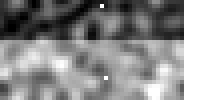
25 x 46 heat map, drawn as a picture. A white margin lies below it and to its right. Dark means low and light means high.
Lone odd cells: 2, each higher than its neighbours. Ninth with the lowest average: top left. Ninth with the highest average: bottom right. Stripes: none. Average level on the scale: 50%. Seam: horizontal, 40% of the way down, the bottom part higher.
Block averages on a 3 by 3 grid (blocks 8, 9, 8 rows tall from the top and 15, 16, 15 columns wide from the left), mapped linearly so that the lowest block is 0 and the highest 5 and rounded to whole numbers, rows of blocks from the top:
011 | 433 | 445
